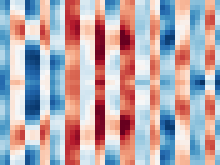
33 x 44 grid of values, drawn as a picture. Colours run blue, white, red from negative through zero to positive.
The top and bottom halves mirror each other. No overall slope runs across the table. Overall the values sit about 50% of the way up the scale. The ninth with the lowest average is the middle left. Stripes running up and down repeat 8 times from left to right.
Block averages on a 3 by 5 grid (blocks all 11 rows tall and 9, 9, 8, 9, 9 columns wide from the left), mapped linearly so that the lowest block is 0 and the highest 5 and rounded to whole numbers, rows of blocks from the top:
24513 / 02533 / 24513
